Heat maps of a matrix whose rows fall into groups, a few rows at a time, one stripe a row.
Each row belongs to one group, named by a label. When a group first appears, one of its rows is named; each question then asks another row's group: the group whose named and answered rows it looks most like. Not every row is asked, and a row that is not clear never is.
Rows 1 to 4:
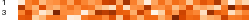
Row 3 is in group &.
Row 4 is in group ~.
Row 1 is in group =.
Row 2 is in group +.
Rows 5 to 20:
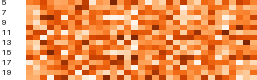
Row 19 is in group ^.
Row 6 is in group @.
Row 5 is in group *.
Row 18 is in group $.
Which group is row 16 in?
~
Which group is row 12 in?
~
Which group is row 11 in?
=
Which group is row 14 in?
$
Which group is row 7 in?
$
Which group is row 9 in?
$
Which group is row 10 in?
+
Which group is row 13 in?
@
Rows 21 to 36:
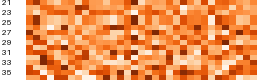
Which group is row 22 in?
@
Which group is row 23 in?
$
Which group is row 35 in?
~
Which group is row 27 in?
+
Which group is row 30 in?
+
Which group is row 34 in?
+
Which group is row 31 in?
*
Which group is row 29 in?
=
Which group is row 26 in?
&
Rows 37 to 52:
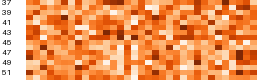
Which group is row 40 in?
+
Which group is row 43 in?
&
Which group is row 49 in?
^
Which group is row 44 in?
~
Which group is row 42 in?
~
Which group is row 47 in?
+
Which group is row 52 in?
$
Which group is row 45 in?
@
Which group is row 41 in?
$
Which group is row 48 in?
+
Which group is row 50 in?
@
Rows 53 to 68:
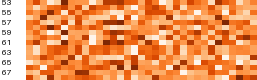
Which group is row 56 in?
@
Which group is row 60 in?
*
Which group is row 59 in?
&
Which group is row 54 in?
$
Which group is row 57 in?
&
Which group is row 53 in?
&
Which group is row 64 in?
^
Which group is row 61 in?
&
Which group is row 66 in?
~
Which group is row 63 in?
$
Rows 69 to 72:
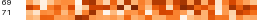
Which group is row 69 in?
^
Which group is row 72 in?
@
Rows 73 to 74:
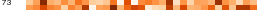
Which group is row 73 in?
@
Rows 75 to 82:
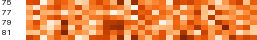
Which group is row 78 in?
$
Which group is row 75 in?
~
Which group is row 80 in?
&
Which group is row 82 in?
~
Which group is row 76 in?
$
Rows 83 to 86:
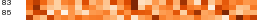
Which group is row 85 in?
=
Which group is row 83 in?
*
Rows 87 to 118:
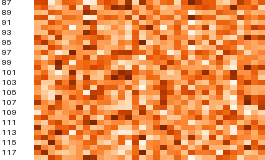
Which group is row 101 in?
&
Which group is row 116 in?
+
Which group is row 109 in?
=
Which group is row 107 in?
+
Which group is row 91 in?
@
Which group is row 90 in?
~
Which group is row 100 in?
+
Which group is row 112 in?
+
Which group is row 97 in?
&
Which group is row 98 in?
$
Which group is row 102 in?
&
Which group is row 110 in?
&
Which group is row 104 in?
$
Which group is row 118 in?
@
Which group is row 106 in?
+
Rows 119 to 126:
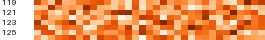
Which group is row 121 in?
&
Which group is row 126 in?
$
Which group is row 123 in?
+
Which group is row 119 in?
+
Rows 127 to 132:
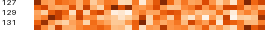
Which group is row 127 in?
+
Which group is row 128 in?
&
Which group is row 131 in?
*
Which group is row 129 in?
^
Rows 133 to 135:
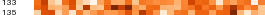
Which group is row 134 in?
&
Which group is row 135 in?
=
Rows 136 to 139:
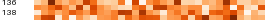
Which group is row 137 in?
^
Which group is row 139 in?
=
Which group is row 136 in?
@
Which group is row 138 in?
=
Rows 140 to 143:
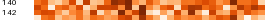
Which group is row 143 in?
=
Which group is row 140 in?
&
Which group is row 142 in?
*
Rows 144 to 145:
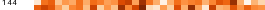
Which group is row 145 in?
*
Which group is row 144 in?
=
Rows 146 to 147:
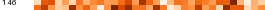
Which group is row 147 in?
&
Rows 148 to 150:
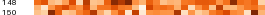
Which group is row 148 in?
&
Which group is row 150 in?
@
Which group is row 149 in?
$
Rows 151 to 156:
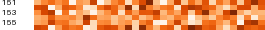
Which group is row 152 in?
~
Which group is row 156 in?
~
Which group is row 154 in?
@
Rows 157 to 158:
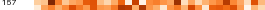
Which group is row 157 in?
@
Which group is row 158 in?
=
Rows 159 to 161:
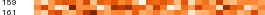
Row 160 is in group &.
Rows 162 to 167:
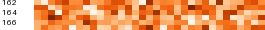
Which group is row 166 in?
@
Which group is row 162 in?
$
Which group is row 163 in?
~
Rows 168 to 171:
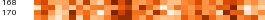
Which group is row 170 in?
&
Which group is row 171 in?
&
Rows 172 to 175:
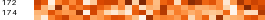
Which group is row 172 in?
~
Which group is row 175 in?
$
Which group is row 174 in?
^
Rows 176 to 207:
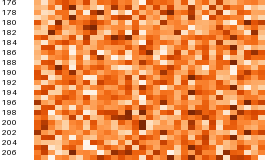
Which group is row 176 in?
$
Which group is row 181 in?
@
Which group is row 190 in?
+
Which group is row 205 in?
~
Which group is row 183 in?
&
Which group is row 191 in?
~
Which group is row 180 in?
+
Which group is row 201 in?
*
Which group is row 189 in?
^
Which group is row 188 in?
=
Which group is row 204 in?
^
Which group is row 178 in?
^
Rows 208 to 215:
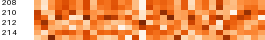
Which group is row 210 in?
+
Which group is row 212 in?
*
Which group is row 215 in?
@
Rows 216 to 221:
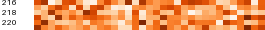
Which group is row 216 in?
~
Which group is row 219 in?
+
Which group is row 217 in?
^
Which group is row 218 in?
@
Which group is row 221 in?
+
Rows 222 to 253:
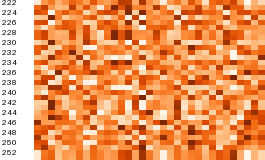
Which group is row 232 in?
+
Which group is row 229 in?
&
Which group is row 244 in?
*
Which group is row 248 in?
~
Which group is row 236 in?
+
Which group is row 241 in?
*
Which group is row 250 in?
~
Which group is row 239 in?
^
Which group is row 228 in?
&
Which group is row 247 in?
*
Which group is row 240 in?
$
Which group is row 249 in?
+
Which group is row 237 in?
=
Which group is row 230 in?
@
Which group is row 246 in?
+
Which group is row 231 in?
~
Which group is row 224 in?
~
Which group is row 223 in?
&
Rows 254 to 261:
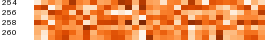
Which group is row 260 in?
$
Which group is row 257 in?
$
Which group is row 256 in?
^
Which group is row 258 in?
~
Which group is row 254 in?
=
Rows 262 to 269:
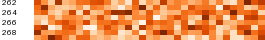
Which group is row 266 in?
$
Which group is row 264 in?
&
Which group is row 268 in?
+
